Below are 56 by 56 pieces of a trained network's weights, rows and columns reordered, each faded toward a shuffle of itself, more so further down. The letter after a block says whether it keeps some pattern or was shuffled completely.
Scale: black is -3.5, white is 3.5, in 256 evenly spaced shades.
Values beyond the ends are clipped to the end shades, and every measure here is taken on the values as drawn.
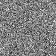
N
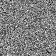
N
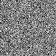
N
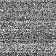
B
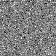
N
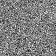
N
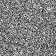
N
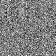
B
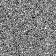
N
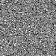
B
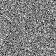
N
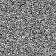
N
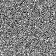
N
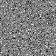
B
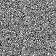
N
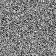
N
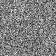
N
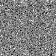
B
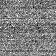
B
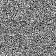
N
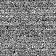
B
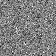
N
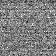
B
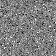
N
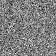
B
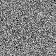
N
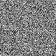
B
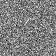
N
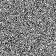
N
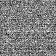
B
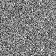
B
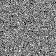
B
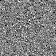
B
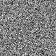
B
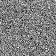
N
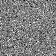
N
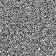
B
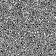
N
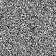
B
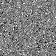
N
